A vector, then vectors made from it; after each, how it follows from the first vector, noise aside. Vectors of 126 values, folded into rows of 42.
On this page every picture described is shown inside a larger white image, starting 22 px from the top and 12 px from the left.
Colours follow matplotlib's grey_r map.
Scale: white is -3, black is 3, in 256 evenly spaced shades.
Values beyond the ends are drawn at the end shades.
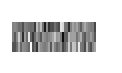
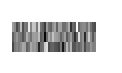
reversed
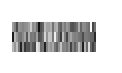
wrapped around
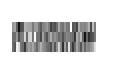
wrapped around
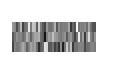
reversed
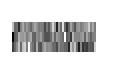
wrapped around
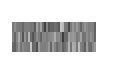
shrunk
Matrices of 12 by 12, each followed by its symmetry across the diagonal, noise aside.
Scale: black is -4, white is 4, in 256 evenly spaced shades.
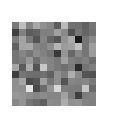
antisymmetric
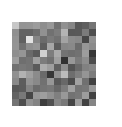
symmetric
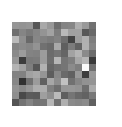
neither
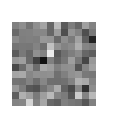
antisymmetric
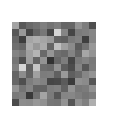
symmetric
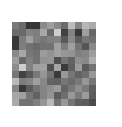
symmetric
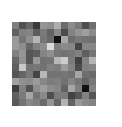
neither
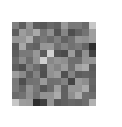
symmetric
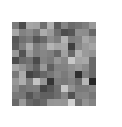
antisymmetric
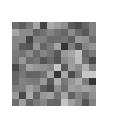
neither
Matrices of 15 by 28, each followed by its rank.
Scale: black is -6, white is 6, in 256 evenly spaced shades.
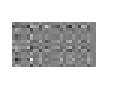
two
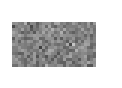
full rank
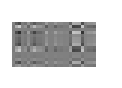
one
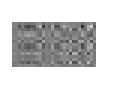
two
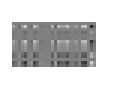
one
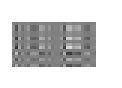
one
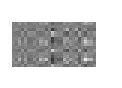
two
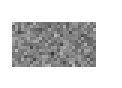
full rank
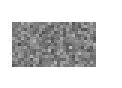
full rank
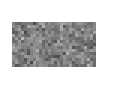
full rank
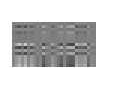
one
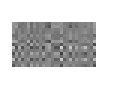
two
